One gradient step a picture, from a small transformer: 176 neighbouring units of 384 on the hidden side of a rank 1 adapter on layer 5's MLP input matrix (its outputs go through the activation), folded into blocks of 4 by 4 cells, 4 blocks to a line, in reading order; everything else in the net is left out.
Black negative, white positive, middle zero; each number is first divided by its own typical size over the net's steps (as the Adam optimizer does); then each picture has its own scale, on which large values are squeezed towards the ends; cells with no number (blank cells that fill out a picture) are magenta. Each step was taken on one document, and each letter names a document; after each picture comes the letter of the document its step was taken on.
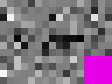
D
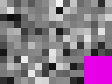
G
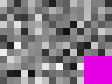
G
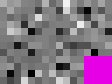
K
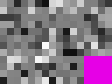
G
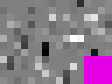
D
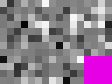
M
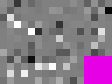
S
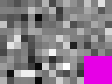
K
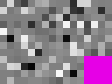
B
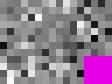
K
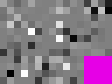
S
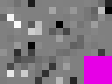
S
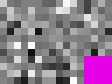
K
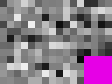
B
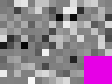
B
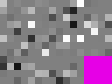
D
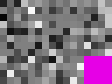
G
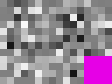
B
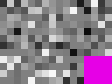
M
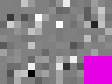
K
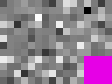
K
